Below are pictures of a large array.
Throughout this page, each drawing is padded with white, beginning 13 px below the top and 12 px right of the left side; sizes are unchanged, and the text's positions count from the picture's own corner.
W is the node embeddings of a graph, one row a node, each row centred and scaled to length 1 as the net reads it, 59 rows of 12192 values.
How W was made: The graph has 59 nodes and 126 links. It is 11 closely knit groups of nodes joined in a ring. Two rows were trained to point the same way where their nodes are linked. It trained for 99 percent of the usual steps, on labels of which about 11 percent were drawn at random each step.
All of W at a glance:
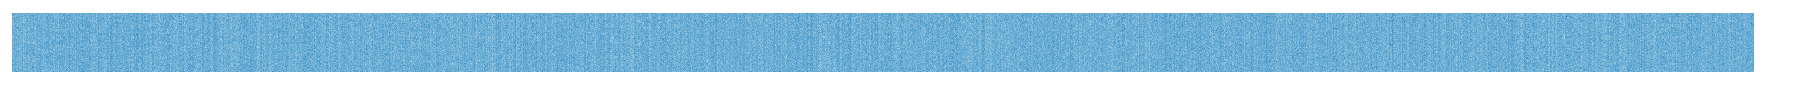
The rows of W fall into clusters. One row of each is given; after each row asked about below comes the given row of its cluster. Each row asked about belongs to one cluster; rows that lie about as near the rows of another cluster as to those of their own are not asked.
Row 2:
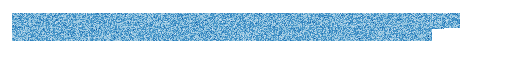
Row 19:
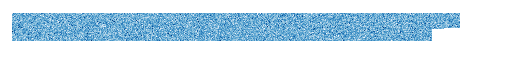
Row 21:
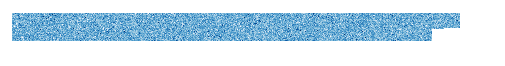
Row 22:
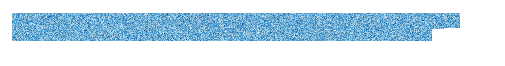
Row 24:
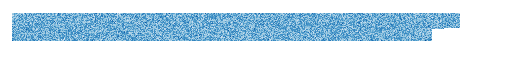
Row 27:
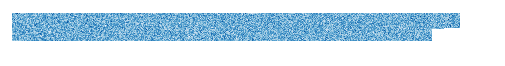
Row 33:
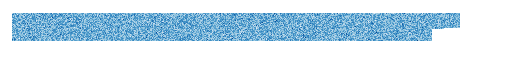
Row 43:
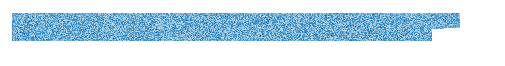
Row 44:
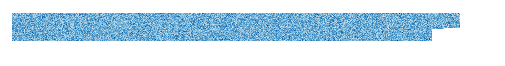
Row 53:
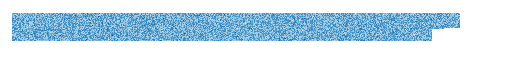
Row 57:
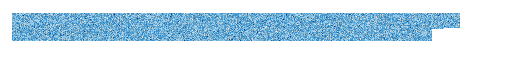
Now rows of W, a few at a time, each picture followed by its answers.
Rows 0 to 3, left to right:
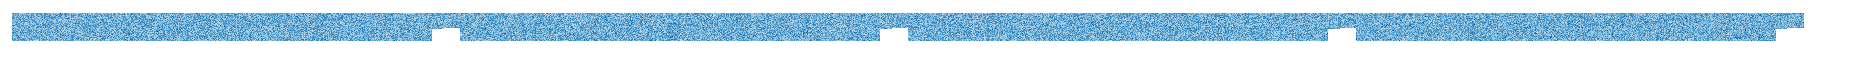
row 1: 19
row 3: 57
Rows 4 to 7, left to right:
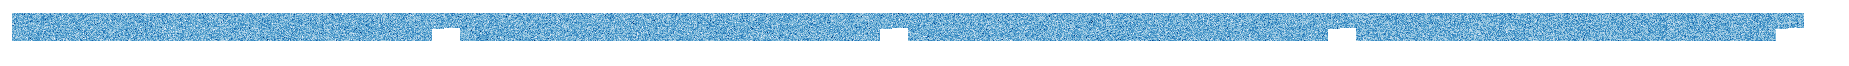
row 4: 22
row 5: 22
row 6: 44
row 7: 27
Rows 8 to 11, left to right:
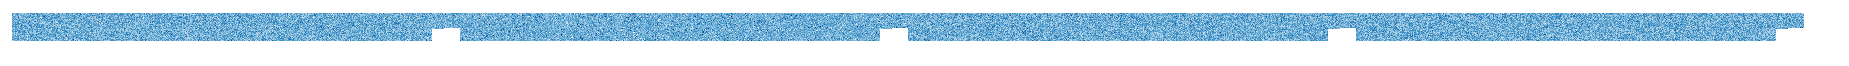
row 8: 27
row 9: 21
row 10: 57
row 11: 24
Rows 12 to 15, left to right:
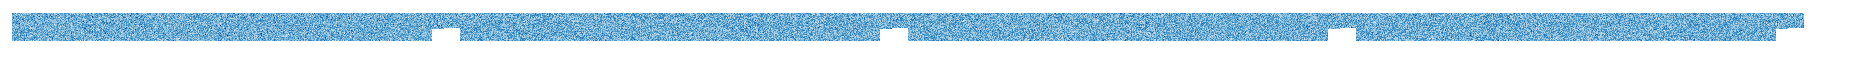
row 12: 57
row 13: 24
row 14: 22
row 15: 53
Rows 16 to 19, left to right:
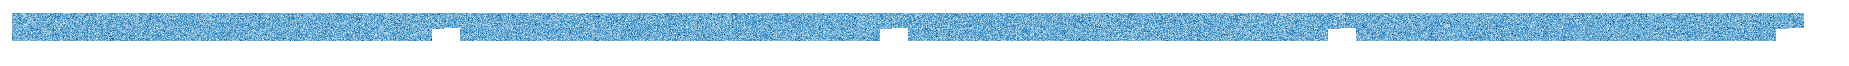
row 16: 19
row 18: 33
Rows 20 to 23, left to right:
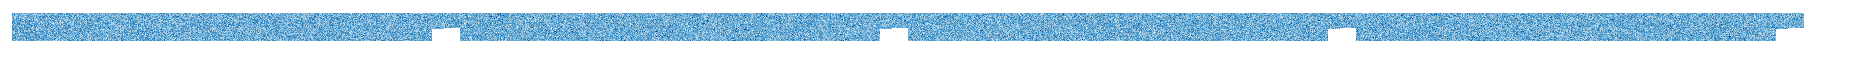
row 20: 43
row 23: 24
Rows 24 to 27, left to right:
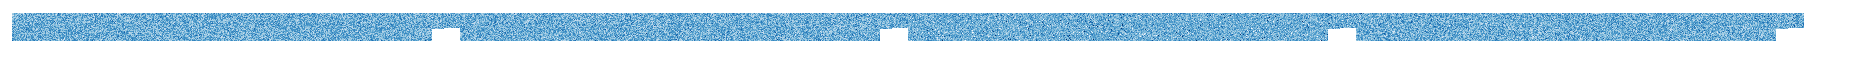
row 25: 2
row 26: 22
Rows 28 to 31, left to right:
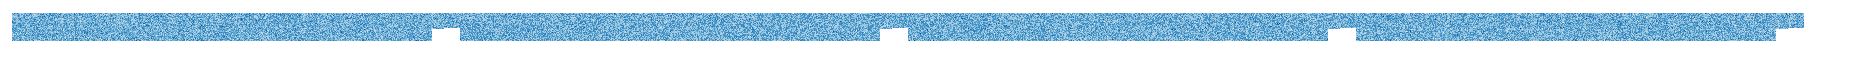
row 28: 21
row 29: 43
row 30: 43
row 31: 27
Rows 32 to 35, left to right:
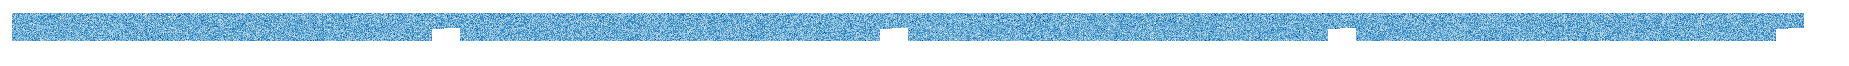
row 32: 22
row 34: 57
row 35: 22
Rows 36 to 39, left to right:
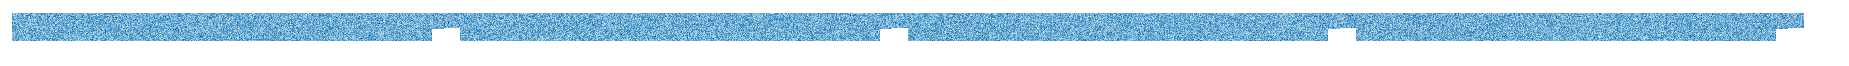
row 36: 2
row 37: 57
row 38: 33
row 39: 53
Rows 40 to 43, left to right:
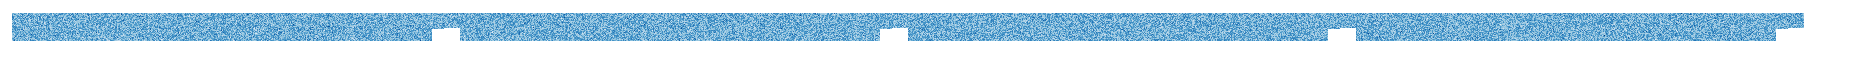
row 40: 2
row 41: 33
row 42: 24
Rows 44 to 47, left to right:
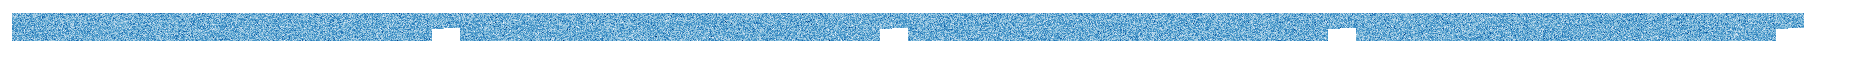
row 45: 43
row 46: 53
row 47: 19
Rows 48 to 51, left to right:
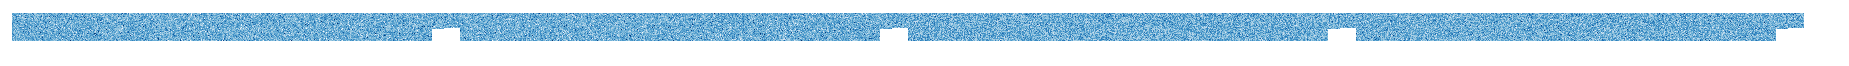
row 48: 43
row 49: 21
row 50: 24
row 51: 24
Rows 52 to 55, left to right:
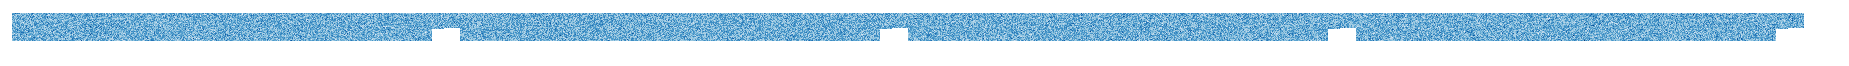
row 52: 57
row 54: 2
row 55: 21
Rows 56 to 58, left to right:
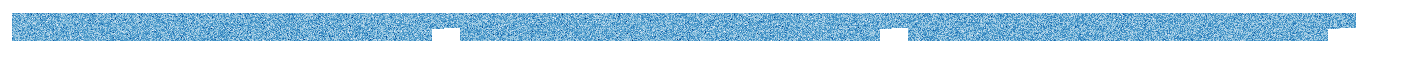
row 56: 19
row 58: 33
